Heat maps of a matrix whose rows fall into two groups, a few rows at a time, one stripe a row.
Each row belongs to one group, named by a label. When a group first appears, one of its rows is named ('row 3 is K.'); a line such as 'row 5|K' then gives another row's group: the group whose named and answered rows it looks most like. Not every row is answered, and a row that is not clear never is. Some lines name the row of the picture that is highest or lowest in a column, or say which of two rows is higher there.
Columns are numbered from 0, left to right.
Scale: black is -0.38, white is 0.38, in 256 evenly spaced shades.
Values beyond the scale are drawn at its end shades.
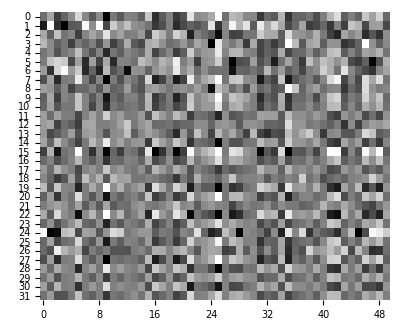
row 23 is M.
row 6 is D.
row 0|M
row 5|D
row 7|M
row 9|M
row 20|M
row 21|D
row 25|M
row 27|M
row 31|M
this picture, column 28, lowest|24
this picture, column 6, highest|1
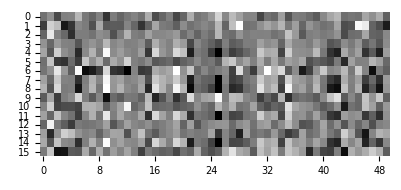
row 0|M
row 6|D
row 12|D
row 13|D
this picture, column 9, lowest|9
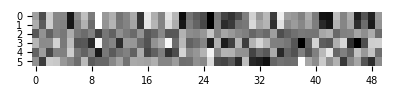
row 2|M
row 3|D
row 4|M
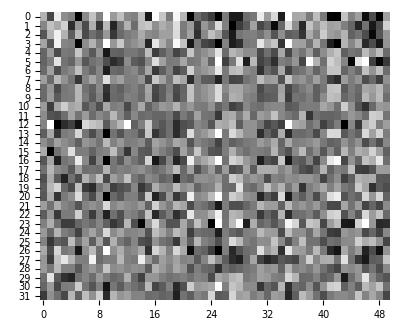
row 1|D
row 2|D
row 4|M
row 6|M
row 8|M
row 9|M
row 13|M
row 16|M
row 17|D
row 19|D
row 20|M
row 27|D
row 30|M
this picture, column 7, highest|27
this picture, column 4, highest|15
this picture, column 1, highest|12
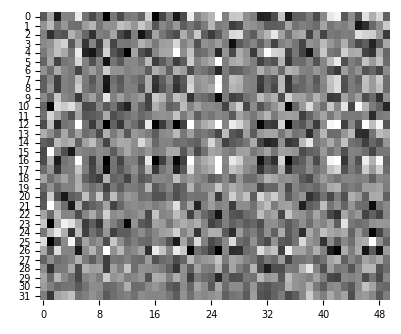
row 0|M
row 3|D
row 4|D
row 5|M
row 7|M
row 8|M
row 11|D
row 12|M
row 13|D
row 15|D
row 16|M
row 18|D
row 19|M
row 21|D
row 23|D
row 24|D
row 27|M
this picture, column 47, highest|25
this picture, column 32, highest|4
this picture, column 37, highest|25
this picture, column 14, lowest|2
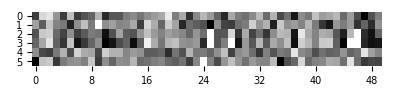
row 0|D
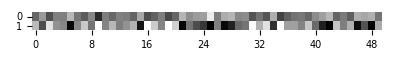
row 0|M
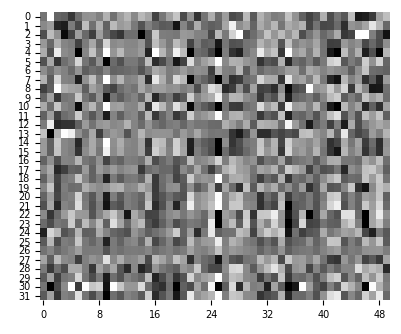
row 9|M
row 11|M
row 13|D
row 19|D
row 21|M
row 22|D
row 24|D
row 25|M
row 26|M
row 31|M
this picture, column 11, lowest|2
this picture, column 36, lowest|30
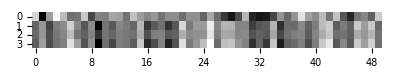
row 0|D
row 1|M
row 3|M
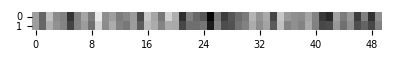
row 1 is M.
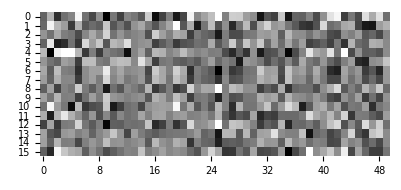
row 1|D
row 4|D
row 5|D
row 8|M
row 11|D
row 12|M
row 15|D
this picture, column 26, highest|13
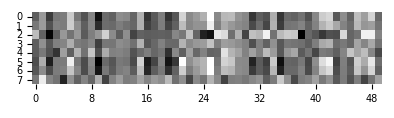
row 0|M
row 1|M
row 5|M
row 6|M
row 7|D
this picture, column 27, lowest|7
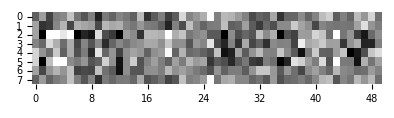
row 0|M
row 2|D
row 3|D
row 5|D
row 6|D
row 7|M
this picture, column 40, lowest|1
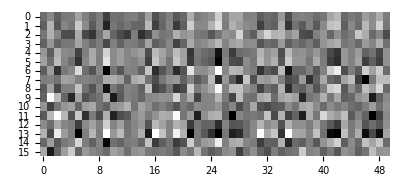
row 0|M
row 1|M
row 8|M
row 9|D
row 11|D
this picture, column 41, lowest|13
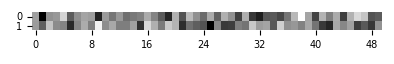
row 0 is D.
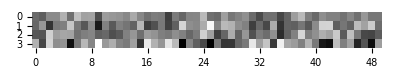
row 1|M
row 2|D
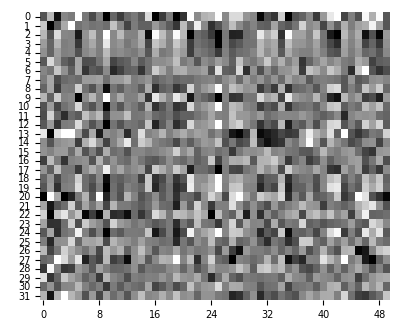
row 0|M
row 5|D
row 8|M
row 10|M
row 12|M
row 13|D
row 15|D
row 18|M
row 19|M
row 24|M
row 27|D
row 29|D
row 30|M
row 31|D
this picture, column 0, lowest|20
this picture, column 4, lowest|20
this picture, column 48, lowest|2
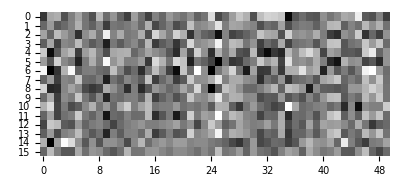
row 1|M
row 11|M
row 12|D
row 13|M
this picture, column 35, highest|10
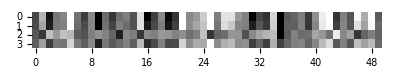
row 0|M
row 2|D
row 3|M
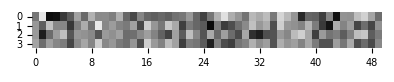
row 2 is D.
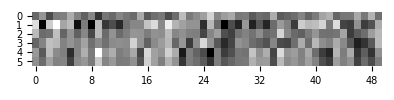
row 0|M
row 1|D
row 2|D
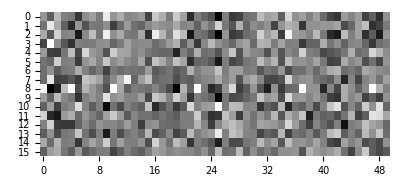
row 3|D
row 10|M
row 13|M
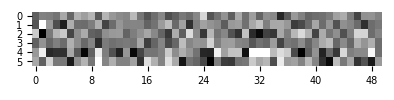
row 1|D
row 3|M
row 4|D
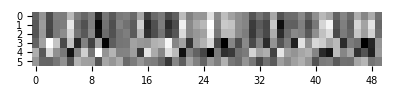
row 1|M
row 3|D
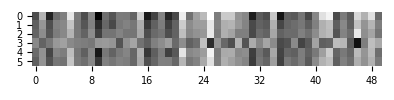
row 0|M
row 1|M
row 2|M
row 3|D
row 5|M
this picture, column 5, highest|0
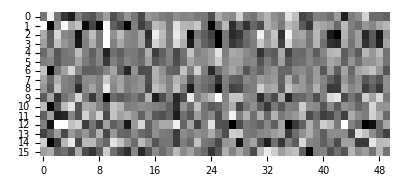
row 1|D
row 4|M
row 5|M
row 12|D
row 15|D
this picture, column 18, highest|12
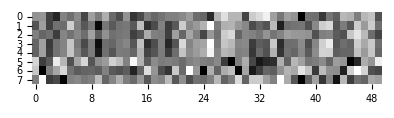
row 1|M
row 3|M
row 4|M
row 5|D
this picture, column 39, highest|6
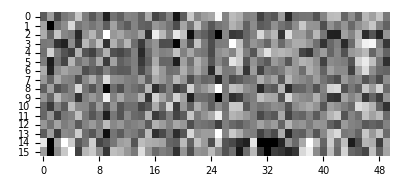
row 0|M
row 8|M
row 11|M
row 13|M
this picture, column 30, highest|14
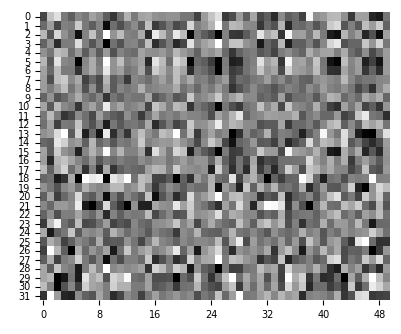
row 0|D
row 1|M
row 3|M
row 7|D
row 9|M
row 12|M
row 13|D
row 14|D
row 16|D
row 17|D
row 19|D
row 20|M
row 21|D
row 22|M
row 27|M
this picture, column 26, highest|29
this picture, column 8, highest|18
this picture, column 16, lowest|20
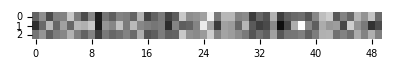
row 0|M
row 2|M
